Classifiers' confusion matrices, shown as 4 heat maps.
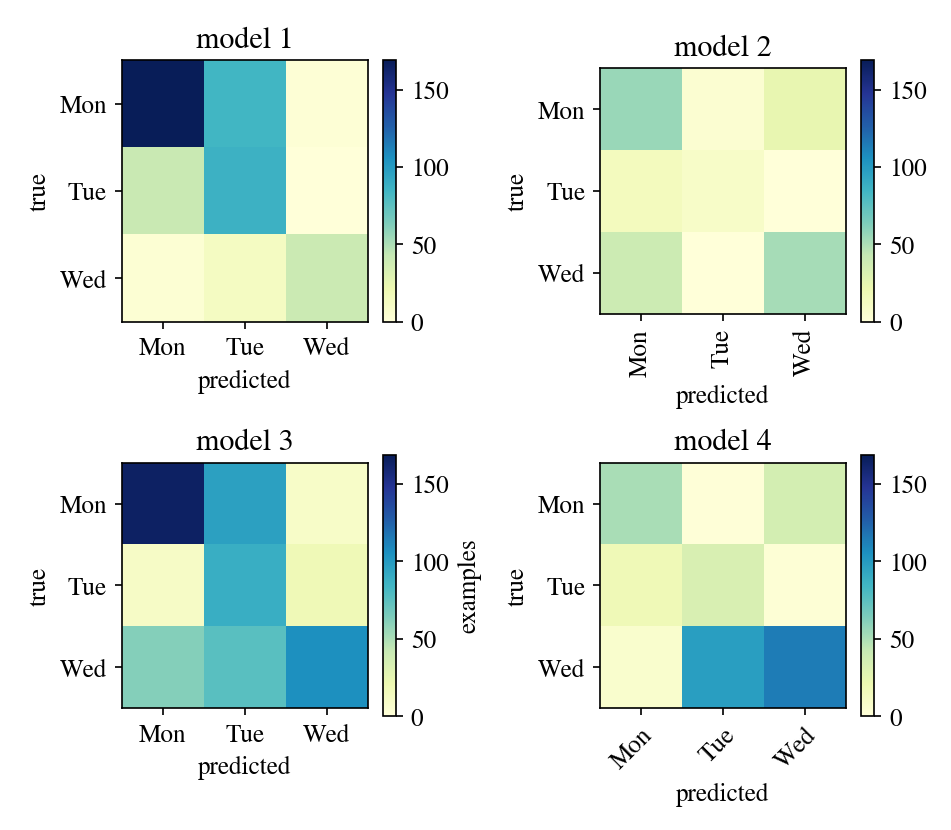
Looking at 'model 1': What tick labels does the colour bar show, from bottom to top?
0, 50, 100, 150
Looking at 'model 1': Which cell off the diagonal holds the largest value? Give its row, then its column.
Mon, Tue
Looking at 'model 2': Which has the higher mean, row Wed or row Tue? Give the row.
Wed
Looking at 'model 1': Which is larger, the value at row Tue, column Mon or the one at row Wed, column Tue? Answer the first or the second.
the first
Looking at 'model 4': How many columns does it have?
3
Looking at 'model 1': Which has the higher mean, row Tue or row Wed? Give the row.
Tue
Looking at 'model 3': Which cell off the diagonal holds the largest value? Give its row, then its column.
Mon, Tue
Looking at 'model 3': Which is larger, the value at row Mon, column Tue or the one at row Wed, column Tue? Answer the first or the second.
the first
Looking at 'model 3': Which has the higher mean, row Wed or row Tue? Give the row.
Wed
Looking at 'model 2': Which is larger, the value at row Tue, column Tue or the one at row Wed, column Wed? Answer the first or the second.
the second
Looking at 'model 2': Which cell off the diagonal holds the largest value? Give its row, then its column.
Wed, Mon
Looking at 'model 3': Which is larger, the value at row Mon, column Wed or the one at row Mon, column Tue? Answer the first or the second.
the second
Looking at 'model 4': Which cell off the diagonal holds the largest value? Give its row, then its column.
Wed, Tue
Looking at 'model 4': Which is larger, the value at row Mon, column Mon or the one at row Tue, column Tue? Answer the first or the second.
the first
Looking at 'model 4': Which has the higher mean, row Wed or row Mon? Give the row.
Wed
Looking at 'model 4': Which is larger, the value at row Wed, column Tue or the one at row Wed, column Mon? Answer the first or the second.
the first
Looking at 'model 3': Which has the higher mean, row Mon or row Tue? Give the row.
Mon
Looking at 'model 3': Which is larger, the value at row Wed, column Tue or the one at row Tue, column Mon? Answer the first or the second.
the first
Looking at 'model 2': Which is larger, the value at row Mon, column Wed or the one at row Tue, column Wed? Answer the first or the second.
the first
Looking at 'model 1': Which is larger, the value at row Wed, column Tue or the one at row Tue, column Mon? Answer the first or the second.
the second
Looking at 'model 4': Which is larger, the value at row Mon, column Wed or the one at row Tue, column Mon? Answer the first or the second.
the first
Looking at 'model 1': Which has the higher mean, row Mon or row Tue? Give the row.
Mon
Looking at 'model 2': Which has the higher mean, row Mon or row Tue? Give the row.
Mon
